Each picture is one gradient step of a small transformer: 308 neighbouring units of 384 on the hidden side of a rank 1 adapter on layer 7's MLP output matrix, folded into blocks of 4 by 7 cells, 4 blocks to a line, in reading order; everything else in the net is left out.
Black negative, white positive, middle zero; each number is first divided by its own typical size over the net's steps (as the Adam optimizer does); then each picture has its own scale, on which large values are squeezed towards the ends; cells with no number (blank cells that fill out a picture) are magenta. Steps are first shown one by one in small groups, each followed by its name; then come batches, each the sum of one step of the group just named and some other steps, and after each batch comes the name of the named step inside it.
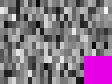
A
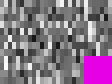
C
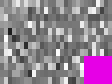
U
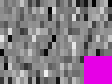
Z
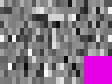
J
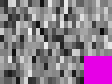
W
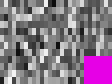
J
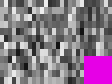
J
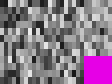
W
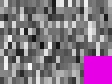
C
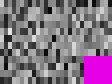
Z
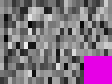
W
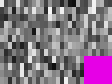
J
